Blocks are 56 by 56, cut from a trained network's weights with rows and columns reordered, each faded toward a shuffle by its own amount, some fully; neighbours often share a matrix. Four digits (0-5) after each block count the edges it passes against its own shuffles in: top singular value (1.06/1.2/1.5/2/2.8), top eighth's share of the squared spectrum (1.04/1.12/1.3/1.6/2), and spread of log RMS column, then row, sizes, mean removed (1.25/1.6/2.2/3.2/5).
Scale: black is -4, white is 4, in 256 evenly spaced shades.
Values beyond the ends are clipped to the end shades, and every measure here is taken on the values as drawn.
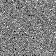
0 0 0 0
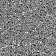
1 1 0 0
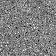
0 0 0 0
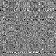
4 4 1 2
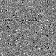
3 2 0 1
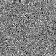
2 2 0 0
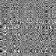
4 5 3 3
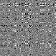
4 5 2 3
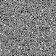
2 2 1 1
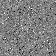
0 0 0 0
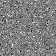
0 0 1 0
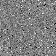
2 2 0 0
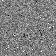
0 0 0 0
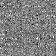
2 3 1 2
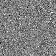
0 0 0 0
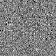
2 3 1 1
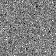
1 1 0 0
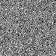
0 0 0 0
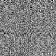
3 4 1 1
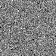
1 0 0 0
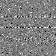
3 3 0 2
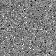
2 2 0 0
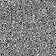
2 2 0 0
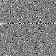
3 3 0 1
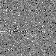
3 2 0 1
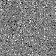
2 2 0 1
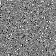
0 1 0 0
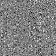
2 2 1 0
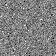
1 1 0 0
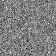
1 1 0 0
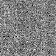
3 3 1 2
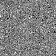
2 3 0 1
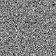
3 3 1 1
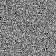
1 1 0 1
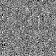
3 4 2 1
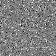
1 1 0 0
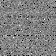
3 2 0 1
